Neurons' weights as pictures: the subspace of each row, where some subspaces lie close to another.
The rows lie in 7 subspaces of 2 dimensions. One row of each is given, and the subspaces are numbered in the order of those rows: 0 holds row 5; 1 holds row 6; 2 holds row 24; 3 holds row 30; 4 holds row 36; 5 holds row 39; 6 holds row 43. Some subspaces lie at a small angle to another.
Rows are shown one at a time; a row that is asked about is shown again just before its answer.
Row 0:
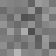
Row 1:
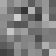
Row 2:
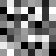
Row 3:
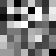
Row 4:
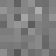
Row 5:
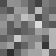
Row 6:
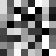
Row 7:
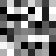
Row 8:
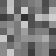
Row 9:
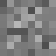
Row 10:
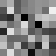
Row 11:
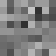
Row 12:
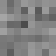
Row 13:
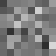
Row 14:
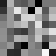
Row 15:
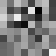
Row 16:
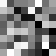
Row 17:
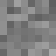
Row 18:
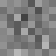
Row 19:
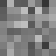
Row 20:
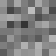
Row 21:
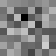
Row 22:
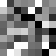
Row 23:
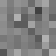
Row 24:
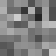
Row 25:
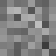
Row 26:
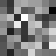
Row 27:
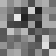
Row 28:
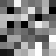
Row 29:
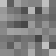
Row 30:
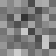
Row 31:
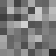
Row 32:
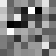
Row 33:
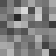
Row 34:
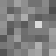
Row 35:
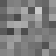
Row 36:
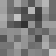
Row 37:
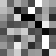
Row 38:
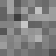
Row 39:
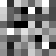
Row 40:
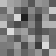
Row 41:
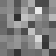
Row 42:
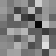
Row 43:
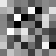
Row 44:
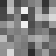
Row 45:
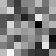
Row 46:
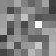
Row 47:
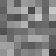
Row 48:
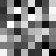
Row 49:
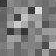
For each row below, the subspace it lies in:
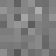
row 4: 3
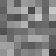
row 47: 2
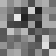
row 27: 4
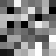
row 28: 0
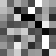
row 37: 1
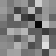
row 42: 1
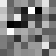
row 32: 6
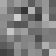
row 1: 2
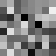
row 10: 4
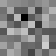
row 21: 4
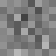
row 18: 3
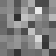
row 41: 3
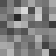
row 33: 2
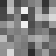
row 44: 5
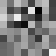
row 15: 4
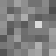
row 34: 1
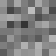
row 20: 0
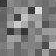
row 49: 6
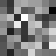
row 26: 6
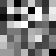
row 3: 4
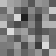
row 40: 2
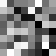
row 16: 0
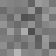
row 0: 3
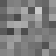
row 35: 6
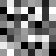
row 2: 2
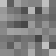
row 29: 5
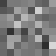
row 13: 5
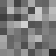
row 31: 4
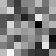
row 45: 0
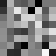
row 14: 0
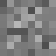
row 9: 5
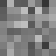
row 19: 5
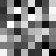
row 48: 1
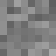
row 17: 1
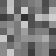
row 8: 5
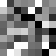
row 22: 0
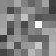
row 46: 1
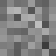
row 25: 1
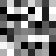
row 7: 2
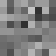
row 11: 6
